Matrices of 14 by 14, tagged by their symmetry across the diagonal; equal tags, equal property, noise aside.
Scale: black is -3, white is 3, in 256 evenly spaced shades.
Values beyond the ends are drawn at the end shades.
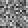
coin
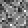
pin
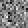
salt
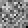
pin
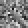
coin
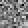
salt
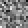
coin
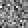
salt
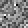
pin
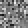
coin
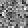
salt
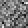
pin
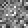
pin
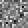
pin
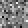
coin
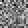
coin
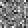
salt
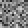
salt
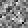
pin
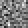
salt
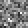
salt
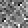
pin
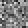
coin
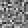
coin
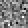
coin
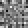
coin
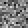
salt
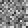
pin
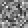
pin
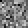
salt
